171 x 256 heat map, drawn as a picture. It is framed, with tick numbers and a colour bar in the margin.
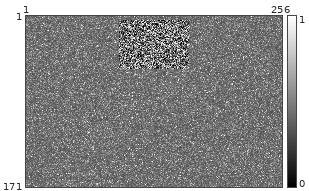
Slope: none. Roughest part: top middle. Stripes: none. Grain: fine. Odd patch: rougher, in the top middle.
